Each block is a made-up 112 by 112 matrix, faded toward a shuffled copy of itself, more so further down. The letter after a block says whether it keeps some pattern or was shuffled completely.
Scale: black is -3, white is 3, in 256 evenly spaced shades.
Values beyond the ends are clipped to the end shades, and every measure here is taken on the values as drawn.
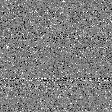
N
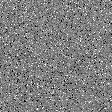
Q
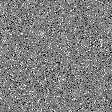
Q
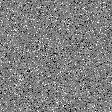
Q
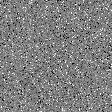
Q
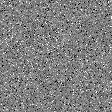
Q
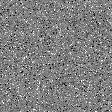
Q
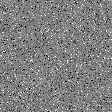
Q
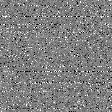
N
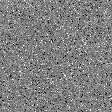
Q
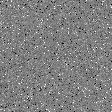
Q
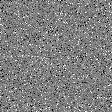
Q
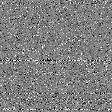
N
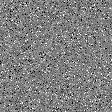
Q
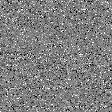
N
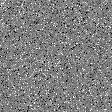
Q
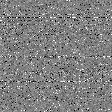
N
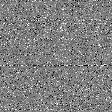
N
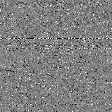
N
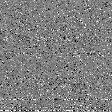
N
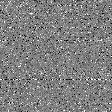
N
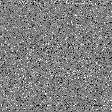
N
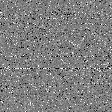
N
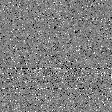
N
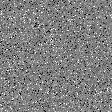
Q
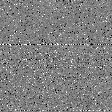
N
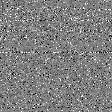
N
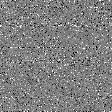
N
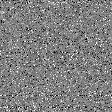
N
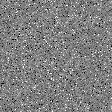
Q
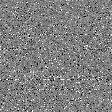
N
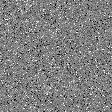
Q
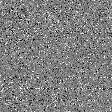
N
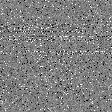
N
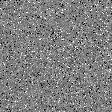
Q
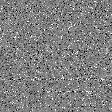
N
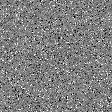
Q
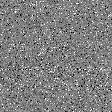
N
